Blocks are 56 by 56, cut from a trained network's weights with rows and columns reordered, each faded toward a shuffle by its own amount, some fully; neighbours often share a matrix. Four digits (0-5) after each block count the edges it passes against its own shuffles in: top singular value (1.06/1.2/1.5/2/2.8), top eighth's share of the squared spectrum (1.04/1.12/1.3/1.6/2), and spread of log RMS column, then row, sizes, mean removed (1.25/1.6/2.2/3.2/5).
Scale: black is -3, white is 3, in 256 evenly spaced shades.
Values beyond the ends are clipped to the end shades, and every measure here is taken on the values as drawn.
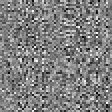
4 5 3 1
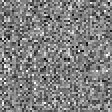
3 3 2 0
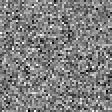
1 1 0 0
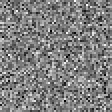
2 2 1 0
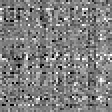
3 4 0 3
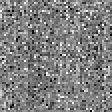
2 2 0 1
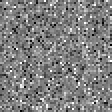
0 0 0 0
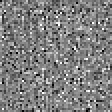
2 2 0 1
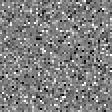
0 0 0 0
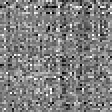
3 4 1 4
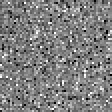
0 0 0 0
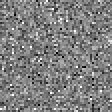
1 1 0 0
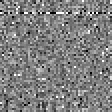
3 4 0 2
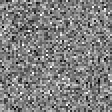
1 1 0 0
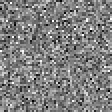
0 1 0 0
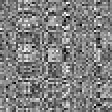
4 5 3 2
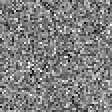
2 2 0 0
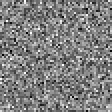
1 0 0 0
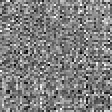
4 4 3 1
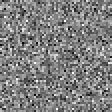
2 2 0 0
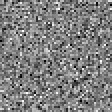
1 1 0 0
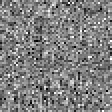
2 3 1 1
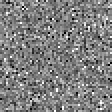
0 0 0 0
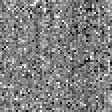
2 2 0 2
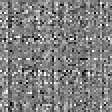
3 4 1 3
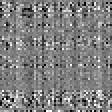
3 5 1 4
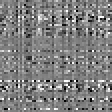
4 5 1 5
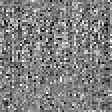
3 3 0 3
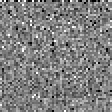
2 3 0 2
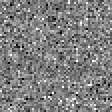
1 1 0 0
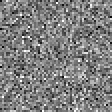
2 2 0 0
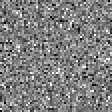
0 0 0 0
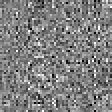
4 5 3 2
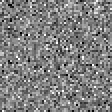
0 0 0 0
